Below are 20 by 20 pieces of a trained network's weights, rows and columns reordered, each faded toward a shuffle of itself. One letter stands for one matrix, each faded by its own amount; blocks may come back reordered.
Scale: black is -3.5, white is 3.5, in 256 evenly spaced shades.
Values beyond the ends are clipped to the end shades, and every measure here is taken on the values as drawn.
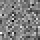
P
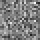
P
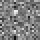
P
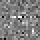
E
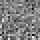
P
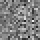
P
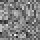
P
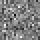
E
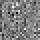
E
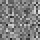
P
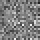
P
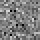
E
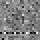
E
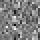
P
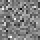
P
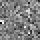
E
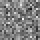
E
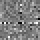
E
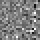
E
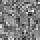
P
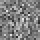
P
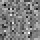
E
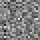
P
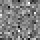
E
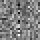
P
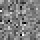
E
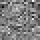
E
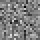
E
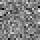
E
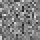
E
